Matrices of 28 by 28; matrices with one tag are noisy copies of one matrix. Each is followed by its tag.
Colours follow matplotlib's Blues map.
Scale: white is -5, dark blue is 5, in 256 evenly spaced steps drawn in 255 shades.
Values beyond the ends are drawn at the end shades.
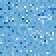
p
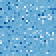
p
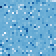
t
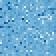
p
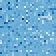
p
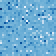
p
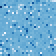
t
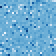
t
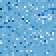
p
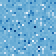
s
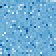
t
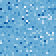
p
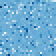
t
